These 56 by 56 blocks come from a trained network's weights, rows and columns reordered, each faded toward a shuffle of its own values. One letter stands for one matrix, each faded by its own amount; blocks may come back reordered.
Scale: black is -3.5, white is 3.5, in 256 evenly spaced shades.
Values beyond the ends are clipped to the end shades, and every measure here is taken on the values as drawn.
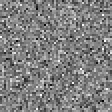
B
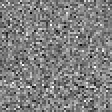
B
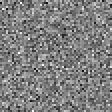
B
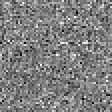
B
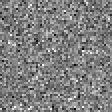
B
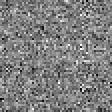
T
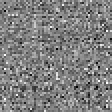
T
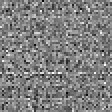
T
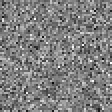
B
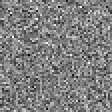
B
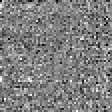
T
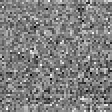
T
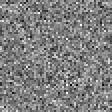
B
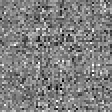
T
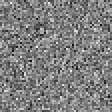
B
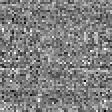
T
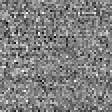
T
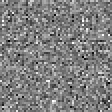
T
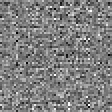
T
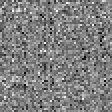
T
